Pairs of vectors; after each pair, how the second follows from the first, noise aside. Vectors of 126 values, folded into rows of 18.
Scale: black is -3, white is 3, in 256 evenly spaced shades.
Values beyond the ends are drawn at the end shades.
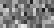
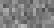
shrunk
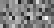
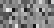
reversed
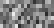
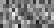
sign-scrambled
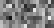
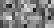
negated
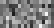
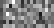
reversed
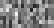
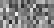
sign-scrambled
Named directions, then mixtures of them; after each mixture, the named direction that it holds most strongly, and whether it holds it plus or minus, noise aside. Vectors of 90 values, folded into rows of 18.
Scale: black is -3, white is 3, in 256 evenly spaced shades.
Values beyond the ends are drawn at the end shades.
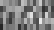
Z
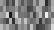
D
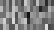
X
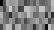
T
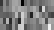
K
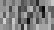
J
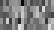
K, plus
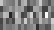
Z, plus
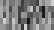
J, plus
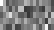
T, minus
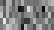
J, plus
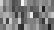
K, minus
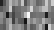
X, minus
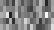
D, plus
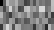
T, plus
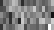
K, plus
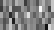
X, minus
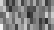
T, minus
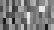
X, minus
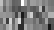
K, minus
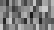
Z, minus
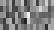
X, minus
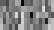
K, plus
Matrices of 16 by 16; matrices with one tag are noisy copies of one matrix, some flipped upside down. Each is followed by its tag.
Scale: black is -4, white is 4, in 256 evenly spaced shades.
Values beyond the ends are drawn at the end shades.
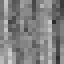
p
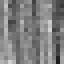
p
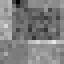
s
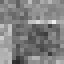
s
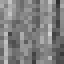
p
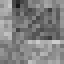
s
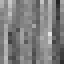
p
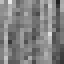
p
